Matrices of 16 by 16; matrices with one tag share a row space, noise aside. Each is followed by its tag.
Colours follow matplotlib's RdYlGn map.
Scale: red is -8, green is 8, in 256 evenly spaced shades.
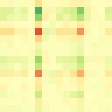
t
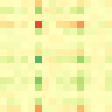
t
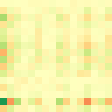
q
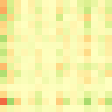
q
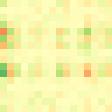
q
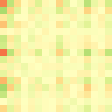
q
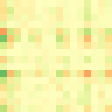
q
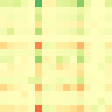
t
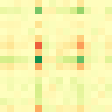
t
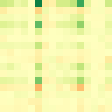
t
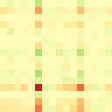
t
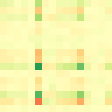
t
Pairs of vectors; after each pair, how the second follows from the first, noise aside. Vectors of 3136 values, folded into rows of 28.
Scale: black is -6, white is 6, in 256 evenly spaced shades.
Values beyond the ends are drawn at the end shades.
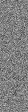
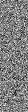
scaled up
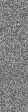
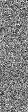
scaled up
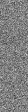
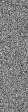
shuffled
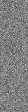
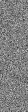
shuffled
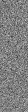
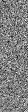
scaled up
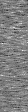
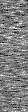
scaled up
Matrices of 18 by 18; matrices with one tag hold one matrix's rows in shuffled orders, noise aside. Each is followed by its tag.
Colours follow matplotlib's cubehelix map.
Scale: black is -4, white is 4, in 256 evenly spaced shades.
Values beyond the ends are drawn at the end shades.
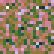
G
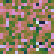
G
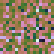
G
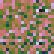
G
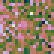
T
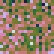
T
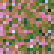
T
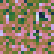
G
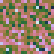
G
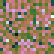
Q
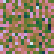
T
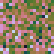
T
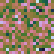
G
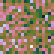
T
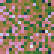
T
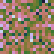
T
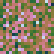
Q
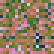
G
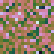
G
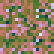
G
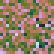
G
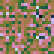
G
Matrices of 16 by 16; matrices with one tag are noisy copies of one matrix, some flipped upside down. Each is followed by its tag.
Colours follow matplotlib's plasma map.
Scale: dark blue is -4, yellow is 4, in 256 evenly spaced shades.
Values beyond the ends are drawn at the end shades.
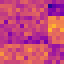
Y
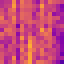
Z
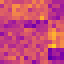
Y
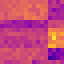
Y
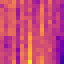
Z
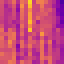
Z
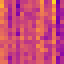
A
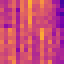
Z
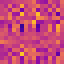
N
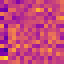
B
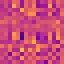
N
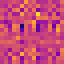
N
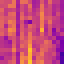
Z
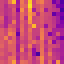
Z
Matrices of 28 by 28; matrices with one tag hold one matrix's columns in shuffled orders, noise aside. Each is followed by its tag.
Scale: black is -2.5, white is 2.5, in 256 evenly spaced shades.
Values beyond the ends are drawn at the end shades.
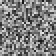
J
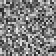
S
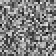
J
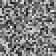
S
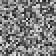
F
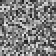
F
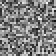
S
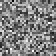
J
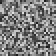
J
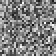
F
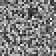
F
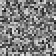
S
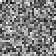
S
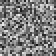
F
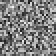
J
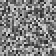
F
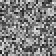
S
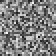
J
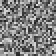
S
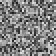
S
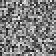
S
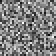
J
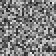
S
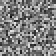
F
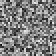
S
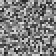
S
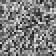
J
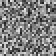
S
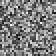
J
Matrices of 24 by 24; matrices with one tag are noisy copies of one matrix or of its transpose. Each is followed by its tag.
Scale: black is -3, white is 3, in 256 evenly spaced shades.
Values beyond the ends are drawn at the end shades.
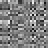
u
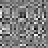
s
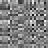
u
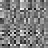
u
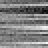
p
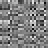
u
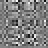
s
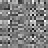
u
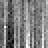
p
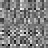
u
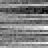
p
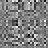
s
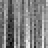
p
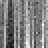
p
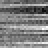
p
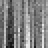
p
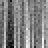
p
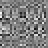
s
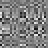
s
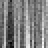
p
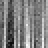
p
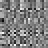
u
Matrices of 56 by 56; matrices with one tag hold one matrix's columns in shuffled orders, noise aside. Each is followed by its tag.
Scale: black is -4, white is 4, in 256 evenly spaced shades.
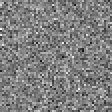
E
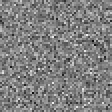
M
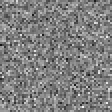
M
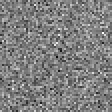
E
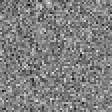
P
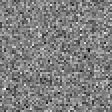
E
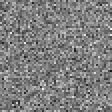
E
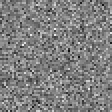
E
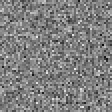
M
